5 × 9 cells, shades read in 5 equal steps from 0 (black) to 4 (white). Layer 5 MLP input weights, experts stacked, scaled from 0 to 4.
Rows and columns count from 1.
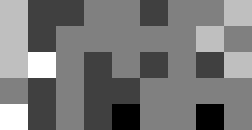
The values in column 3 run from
1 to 2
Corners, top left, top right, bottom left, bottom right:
3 3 4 2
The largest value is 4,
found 2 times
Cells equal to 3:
6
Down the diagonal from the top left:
3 1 2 1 0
